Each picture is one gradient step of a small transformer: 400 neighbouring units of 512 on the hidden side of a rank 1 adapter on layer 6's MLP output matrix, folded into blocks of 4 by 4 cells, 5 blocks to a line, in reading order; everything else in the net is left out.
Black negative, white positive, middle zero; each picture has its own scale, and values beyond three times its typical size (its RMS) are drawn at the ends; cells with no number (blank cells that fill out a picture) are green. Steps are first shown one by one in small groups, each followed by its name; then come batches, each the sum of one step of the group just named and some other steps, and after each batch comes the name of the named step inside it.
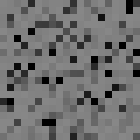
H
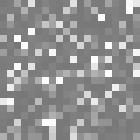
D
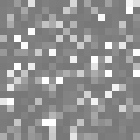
D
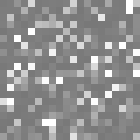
D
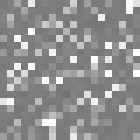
D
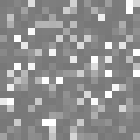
H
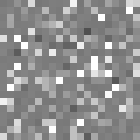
D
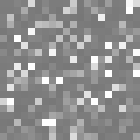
D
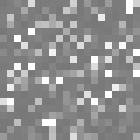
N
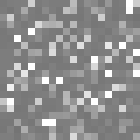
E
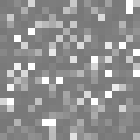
E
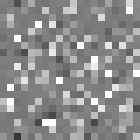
N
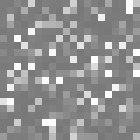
N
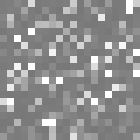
N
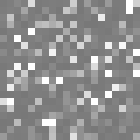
N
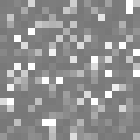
N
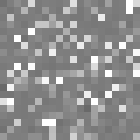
N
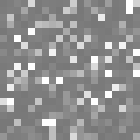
N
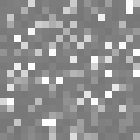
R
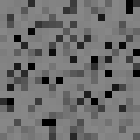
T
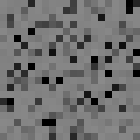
T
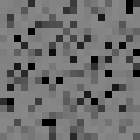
T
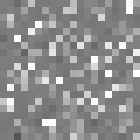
R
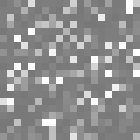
R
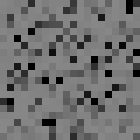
T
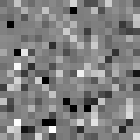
T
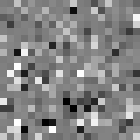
T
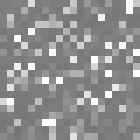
R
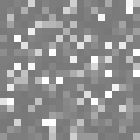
R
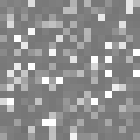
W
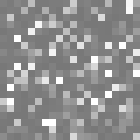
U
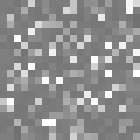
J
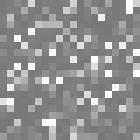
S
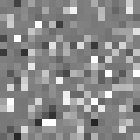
J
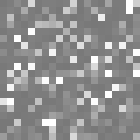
S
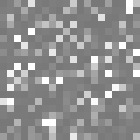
W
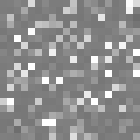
J
